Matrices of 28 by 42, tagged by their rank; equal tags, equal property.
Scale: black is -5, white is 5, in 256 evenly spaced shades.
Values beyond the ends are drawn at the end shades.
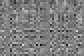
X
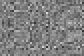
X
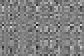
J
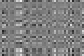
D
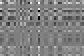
D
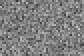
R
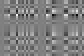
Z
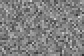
R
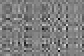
J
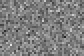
R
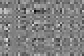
J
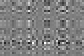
D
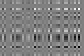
Z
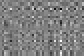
J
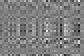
D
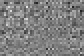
X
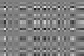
Z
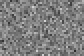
R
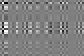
Z
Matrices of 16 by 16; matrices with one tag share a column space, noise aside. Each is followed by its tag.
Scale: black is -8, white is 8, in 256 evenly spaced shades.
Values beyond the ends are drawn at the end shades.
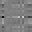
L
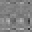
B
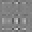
B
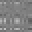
B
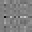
L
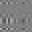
B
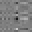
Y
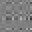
Y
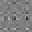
Y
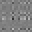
Y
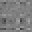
B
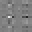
L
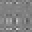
B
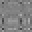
B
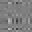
B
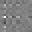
L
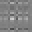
Y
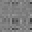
B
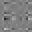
Y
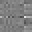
L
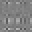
B
